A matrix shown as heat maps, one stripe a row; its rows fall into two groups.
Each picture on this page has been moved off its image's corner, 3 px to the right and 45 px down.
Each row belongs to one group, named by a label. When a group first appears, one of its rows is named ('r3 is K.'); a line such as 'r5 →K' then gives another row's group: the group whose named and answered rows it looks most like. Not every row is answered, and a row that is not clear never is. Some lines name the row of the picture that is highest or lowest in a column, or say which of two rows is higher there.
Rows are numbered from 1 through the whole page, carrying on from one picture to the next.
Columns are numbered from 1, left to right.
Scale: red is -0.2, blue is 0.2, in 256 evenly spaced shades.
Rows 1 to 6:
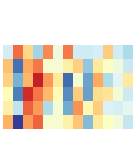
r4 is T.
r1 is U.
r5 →T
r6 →T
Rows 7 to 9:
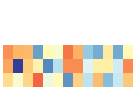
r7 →U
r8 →T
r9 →T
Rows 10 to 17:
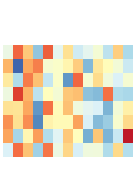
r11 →T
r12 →T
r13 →U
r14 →U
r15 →U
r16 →T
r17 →U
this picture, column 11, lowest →13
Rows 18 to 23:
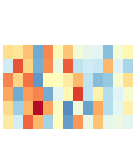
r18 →U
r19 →U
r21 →T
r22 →T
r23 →T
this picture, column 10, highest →20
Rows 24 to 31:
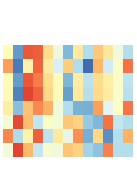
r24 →T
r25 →T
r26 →T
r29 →U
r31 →U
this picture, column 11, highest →30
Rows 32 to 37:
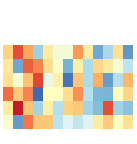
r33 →T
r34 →T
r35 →U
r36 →U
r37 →T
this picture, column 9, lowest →32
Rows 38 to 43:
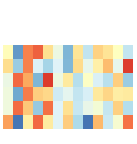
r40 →U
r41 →T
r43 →T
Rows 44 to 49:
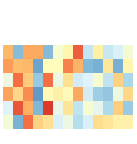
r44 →T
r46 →U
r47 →U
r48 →U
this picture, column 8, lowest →44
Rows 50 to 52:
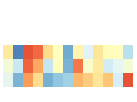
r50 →T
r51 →T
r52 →T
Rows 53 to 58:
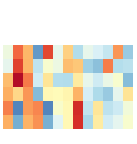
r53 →U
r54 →U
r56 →U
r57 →T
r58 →T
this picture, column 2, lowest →55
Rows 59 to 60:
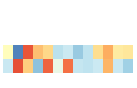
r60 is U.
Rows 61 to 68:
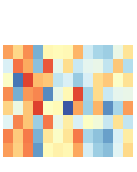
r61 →U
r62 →U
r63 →T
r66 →U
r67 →U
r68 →U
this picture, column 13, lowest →65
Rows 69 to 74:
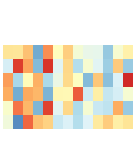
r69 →U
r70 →U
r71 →T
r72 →T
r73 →U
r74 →T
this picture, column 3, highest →71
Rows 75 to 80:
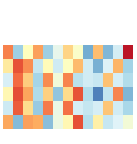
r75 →T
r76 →U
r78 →U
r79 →U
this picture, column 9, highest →75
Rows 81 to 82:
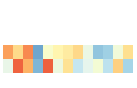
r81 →U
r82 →U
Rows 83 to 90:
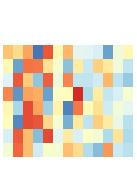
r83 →U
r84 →T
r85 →U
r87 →T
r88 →T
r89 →U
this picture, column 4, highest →83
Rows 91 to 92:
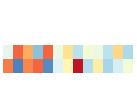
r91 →U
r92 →T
